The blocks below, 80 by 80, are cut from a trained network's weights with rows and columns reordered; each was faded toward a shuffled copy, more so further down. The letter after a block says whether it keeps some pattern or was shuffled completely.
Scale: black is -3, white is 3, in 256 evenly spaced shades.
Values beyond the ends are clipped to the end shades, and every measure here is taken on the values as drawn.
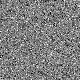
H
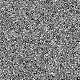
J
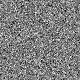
H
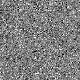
J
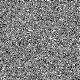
J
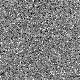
H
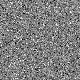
H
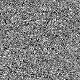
J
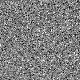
J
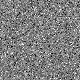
H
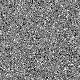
H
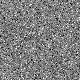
H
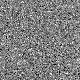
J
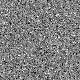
H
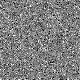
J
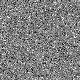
H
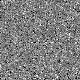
J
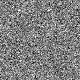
J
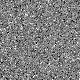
H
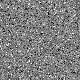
H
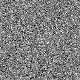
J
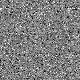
J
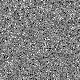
H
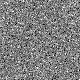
H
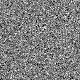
J
